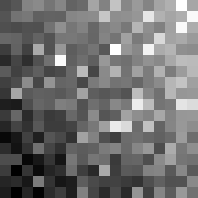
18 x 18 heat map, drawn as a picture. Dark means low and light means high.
There are no regular stripes. The field climbs toward the top right. The top right is the ninth with the highest average. Fine speckle covers the field. The ninth with the lowest average is the bottom left.
